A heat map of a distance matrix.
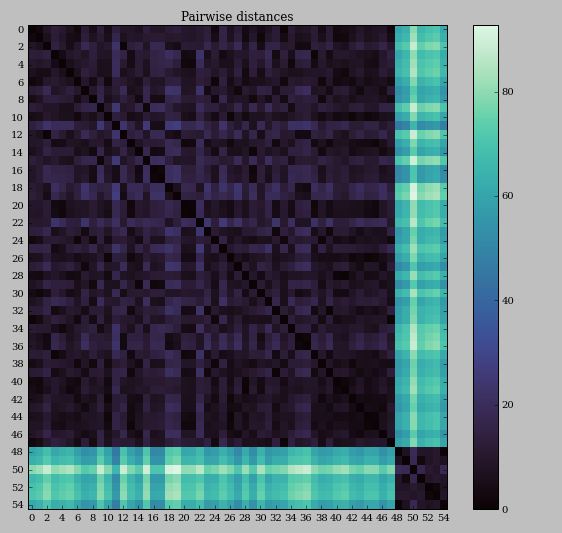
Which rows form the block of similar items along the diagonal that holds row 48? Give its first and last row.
48 to 54
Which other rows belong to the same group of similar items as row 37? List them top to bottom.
0, 1, 2, 3, 4, 5, 6, 7, 8, 9, 10, 11, 12, 13, 14, 15, 16, 17, 18, 19, 20, 21, 22, 23, 24, 25, 26, 27, 28, 29, 30, 31, 32, 33, 34, 35, 36, 38, 39, 40, 41, 42, 43, 44, 45, 46, 47
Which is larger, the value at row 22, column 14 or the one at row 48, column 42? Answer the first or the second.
the second
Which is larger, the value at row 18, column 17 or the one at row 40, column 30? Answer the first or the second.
the first
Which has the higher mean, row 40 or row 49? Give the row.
49
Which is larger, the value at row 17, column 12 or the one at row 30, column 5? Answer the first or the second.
the first
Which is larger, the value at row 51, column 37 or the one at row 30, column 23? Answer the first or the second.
the first
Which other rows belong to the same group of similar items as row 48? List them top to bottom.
49, 50, 51, 52, 53, 54
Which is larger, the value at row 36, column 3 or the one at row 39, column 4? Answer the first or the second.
the first
